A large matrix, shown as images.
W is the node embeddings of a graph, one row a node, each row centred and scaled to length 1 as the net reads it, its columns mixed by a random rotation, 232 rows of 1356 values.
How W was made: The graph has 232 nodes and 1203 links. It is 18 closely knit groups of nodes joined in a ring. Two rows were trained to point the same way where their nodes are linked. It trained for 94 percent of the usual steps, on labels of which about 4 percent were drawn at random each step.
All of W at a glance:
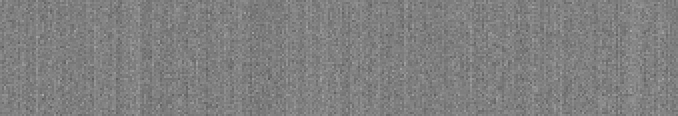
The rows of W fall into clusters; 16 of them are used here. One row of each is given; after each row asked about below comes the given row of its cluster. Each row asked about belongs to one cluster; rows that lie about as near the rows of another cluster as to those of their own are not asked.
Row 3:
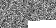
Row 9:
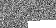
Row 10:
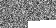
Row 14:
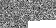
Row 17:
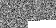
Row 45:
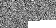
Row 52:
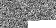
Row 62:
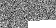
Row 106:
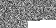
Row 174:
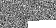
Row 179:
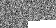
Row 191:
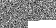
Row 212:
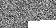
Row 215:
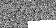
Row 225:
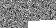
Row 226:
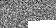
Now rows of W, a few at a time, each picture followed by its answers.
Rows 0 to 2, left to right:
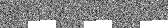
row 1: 106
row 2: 10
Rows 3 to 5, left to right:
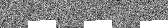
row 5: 226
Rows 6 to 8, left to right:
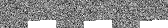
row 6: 52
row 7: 215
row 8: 106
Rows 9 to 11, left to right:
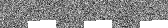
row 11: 14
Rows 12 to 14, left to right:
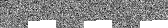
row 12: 226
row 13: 106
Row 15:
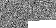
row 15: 191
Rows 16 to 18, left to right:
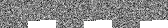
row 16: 179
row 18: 225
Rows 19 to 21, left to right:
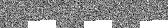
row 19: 106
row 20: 226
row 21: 17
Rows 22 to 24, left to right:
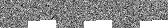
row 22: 225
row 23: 14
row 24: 3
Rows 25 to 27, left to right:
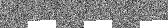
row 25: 17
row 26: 212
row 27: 3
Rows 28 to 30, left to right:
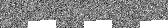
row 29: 179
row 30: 174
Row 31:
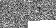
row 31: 14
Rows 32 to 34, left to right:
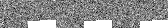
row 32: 9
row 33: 226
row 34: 179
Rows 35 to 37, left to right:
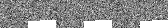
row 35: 225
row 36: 174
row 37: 179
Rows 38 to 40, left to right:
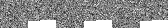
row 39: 14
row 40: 225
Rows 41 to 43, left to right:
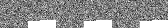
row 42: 17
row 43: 106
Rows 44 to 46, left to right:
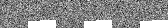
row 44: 226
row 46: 191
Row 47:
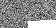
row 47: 52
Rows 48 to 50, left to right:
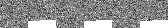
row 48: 62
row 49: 179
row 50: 17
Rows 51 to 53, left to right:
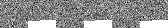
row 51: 191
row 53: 106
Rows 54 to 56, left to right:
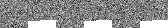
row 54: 191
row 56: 62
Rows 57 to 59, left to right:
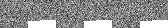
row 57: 191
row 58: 10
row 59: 226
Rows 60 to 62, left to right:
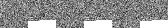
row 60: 52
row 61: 52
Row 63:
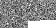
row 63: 3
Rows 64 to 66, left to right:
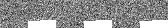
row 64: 62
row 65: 9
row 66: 9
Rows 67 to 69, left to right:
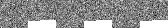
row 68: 212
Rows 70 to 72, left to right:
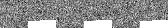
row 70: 226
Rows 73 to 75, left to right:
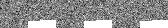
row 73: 179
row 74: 215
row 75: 9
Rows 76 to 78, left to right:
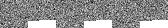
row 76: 174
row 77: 226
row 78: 106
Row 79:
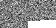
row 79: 10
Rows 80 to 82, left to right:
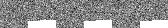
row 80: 17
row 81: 215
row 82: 226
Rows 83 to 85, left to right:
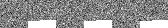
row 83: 191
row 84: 3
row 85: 106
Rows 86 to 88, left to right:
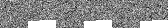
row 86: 191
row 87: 215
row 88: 225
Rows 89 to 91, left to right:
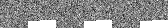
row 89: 226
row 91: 10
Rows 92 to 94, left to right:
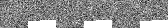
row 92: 226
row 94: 52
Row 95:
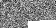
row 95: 45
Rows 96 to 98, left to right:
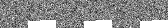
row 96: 3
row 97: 215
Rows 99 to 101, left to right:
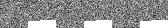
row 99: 179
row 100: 62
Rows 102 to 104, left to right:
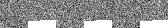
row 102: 14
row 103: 17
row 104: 212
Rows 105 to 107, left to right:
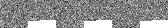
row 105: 17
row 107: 174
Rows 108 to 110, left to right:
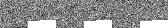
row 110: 10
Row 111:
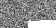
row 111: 52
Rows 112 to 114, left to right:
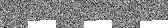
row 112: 17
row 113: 106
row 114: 212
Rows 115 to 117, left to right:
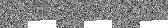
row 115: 106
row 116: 62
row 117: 215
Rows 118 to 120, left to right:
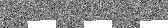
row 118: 9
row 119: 3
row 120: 52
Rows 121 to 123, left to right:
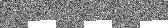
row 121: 45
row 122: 3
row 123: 10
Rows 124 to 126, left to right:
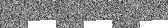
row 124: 10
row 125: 10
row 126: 174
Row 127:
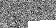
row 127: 14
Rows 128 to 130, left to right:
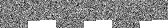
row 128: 10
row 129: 225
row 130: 9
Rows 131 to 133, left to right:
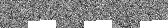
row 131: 225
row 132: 212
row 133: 14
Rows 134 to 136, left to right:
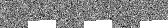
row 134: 52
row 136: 14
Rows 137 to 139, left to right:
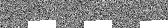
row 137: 62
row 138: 212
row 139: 174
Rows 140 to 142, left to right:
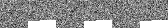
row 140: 191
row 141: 215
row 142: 174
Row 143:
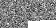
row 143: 3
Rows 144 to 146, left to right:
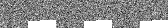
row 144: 62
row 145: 62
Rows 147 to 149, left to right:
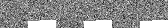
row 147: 52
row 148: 9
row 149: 10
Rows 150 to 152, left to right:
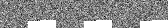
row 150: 17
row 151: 106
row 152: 45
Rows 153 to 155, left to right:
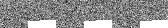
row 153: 9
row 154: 215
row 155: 14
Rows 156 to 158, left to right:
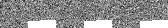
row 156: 45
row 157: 62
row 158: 62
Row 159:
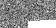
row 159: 62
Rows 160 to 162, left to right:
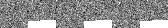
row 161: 45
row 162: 17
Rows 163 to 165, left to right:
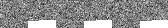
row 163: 52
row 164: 225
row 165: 45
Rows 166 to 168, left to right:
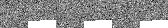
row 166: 226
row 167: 174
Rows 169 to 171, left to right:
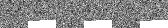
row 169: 215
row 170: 3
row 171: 52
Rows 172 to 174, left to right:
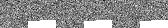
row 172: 226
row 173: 45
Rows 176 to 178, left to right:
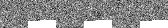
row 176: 17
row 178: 226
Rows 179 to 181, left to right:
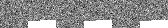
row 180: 215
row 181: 174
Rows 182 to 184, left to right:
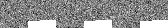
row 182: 14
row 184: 226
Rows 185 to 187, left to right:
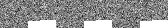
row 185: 215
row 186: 62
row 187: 225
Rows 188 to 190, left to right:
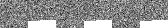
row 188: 191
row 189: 62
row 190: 191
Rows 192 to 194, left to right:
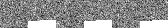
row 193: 14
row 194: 106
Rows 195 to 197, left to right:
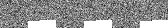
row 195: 215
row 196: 225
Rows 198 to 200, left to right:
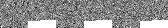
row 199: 215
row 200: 62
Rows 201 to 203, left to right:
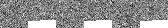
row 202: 106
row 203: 14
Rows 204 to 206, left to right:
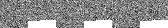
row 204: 14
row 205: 225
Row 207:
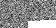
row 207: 10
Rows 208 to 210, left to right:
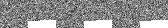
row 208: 17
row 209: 215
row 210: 174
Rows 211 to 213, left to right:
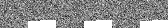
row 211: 106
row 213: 17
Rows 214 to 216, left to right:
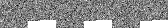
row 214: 17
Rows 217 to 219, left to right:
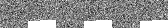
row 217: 62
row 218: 191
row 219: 10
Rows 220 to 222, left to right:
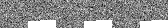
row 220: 106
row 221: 225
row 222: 174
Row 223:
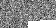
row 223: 179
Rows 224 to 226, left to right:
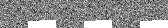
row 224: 215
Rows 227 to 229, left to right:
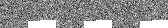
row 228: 17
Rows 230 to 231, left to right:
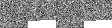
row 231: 212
